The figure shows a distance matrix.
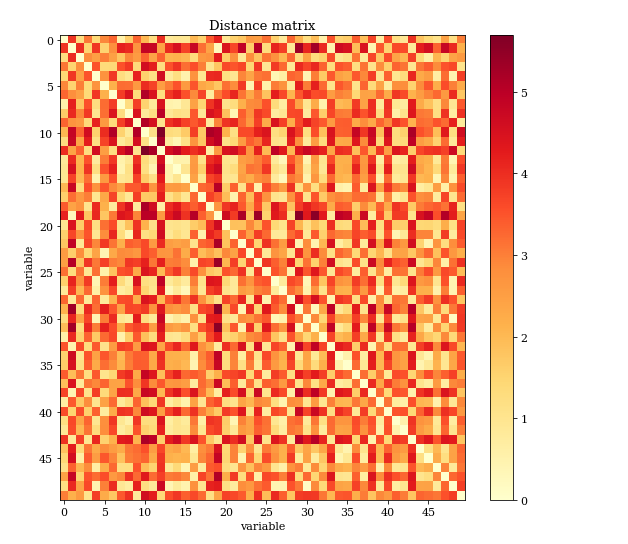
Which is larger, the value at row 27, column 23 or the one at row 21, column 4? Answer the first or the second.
the first
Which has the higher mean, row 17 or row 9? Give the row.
9
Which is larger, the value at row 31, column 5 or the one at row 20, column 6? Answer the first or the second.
the first
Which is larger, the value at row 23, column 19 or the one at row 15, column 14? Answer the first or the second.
the first
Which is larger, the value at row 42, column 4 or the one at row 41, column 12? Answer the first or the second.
the second
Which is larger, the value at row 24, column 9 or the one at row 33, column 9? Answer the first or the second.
the first
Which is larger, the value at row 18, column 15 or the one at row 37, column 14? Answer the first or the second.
the first
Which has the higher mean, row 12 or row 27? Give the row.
12
